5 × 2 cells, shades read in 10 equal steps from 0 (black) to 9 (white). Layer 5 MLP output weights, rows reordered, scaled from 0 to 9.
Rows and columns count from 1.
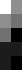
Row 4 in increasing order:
1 1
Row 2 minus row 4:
4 3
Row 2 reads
5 4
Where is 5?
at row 1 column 2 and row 2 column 1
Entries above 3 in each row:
2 2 1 0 0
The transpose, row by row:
9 5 4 1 1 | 5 4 0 1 0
